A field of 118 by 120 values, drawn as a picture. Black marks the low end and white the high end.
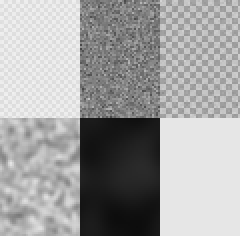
The table splits into 2 rows of 3 panels. Panel 1,1: very high, checkered, faint in contrast. Panel 1,2: middling, fine-grained. Panel 1,3: high, checkered. Panel 2,1: high, blotchy. Panel 2,2: very low, smooth, faint in contrast. Panel 2,3: very high, flat.
